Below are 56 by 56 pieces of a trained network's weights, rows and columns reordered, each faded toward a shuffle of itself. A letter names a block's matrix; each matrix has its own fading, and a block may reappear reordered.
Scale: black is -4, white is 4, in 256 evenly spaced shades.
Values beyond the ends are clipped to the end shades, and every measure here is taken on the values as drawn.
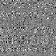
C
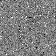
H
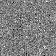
H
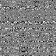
C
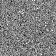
H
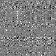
C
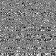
C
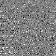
C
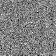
H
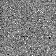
H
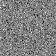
H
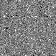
H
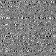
C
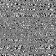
C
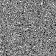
H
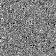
H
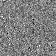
H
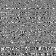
C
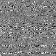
C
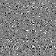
C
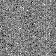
H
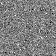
H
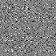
C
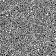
H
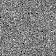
H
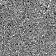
H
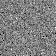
H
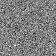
H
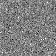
H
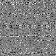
C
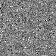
H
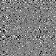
C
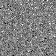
H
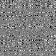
C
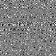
C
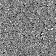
H
